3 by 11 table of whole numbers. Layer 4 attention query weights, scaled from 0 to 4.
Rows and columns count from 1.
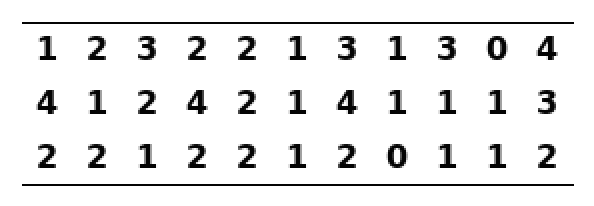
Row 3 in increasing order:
0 1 1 1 1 2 2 2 2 2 2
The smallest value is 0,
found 2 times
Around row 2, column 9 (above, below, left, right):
3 1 1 1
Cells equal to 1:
12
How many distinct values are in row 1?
5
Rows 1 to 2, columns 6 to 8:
1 3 1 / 1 4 1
